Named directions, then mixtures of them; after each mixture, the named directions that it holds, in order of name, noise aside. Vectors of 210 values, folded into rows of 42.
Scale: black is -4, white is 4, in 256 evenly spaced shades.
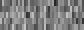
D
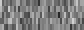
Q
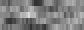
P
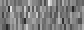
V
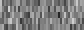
Q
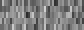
D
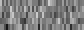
Q, V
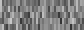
Q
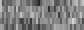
P, Q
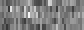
P, V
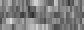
D, P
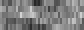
P, Q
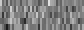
Q, V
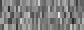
Q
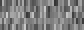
D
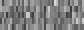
D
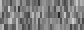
Q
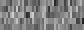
D, Q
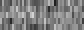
D, P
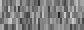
Q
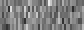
V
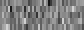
V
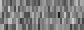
Q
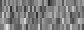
Q, V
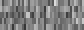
D
